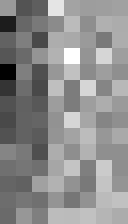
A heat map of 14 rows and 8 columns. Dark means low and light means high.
Calmest part: middle left. Stripes: none. Ninth with the highest average: top middle. Seam: vertical, 40% of the way across, the right part higher.
